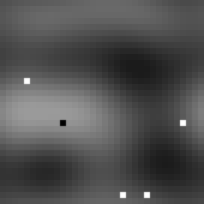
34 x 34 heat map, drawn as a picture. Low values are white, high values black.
Average level on the scale: 70%. Stripes: horizontal, repeating 2 times. Ninth with the lowest average: middle left. Lone odd cells: 5, 1 higher and 4 lower than their neighbours.
